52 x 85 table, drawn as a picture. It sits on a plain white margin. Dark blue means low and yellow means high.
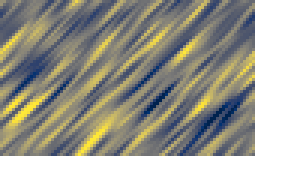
Overall the values sit about 50% of the way up the scale. The values follow a bell shape. The grain runs diagonally up to the right. No row or column stands out.
